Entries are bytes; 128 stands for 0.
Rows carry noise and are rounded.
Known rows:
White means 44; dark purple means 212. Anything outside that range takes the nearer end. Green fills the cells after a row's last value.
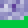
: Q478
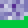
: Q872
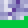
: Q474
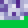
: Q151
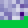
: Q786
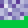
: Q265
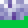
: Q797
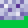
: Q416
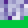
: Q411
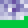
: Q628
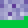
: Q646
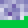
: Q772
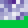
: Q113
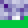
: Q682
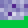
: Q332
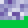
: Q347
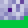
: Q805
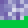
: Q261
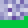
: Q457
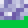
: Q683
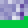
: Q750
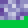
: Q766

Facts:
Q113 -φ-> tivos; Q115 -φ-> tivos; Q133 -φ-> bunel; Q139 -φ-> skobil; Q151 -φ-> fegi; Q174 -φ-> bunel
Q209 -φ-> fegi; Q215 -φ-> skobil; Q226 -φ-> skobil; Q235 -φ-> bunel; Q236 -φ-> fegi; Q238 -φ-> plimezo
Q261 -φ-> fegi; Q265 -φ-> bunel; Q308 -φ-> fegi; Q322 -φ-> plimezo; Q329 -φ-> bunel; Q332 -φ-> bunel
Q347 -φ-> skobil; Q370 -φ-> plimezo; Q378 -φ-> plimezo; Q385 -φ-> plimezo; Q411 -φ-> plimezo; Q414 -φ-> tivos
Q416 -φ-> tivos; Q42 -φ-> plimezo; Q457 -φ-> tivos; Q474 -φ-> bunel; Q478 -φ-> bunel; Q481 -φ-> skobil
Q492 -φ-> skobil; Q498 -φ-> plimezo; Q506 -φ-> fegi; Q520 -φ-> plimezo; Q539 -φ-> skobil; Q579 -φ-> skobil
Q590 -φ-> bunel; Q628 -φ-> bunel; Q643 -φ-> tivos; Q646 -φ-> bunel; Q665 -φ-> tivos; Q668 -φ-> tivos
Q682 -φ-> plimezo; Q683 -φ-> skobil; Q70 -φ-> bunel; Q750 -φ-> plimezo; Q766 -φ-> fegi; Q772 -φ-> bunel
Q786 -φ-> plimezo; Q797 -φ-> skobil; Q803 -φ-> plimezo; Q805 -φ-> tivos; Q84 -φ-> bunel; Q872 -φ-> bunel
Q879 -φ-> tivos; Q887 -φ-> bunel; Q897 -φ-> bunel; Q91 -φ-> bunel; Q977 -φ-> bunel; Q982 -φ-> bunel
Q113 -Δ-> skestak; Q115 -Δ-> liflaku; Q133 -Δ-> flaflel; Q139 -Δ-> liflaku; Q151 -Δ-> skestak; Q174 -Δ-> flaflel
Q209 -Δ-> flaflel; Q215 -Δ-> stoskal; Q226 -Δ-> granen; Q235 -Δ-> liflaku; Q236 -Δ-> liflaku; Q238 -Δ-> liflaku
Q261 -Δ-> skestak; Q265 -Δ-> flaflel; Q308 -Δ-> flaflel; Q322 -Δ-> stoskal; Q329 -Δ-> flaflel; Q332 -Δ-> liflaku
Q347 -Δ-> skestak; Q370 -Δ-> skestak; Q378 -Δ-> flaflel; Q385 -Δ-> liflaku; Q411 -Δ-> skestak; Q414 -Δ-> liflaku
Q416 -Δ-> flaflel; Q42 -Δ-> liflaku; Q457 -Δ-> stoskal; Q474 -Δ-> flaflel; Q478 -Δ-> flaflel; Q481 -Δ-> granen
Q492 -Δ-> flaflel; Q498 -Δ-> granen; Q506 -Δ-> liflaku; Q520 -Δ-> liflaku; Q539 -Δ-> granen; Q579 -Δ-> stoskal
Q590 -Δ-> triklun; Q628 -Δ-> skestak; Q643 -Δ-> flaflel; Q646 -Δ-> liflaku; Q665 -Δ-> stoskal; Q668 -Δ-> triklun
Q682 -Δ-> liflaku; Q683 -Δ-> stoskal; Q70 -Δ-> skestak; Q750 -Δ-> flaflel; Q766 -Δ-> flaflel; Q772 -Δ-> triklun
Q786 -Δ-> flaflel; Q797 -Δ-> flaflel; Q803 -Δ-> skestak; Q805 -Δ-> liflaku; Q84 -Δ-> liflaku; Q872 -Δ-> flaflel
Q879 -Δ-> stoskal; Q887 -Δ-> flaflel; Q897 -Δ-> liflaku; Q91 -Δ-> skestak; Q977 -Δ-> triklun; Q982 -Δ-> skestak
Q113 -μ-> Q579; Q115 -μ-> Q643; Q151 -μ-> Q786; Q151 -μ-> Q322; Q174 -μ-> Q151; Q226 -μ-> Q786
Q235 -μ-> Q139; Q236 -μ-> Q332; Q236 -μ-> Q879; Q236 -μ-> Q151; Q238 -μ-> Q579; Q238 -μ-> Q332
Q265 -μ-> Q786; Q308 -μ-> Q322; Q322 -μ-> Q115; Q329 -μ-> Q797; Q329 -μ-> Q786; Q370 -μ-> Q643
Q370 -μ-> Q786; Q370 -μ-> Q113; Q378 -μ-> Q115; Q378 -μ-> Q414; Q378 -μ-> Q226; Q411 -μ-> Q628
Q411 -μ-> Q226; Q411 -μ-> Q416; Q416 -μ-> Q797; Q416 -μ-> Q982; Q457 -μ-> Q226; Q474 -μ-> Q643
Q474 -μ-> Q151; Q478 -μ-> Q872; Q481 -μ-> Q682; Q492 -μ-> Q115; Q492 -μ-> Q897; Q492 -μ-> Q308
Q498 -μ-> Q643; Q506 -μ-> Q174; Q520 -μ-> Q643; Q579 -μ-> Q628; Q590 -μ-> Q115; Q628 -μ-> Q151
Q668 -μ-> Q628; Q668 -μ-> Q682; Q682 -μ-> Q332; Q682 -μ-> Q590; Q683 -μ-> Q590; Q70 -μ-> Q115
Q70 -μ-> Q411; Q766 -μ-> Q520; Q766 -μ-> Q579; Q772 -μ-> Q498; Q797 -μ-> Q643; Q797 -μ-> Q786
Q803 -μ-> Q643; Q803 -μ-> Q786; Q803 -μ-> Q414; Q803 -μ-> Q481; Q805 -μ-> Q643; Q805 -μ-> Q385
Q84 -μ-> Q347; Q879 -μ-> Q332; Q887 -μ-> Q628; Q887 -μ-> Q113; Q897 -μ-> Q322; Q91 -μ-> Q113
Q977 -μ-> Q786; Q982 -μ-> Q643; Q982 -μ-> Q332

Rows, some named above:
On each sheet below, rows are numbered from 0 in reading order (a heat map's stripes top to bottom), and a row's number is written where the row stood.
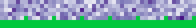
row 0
Q474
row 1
Q977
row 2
Q498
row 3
Q643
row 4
Q492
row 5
Q91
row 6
Q226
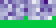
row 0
Q897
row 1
Q174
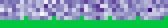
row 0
Q70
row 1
Q879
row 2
Q897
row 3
Q590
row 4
Q506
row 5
Q414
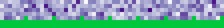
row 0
Q498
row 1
Q236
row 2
Q805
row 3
Q215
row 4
Q668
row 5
Q414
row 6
Q215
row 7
Q151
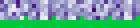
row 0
Q151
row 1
Q238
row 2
Q520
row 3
Q115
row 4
Q238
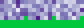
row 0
Q308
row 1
Q378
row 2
Q498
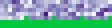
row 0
Q628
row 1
Q539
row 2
Q139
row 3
Q481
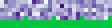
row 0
Q539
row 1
Q579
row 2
Q322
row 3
Q982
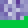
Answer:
Q209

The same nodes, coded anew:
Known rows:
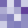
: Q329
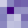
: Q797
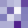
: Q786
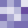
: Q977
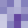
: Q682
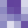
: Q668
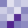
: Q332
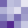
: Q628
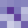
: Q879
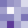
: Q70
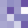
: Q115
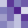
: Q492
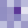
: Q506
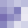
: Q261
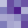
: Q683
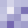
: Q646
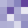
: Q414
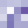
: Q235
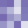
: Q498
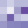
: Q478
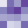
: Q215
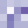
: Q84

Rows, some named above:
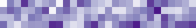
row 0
Q139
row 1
Q308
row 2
Q347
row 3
Q628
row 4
Q590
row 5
Q492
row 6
Q590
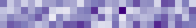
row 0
Q174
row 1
Q209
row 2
Q590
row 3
Q113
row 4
Q643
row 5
Q322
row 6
Q474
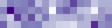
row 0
Q579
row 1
Q151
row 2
Q805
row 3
Q897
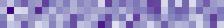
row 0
Q643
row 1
Q416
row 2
Q682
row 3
Q322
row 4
Q378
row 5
Q668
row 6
Q766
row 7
Q238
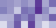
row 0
Q520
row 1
Q481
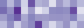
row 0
Q236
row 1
Q982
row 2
Q506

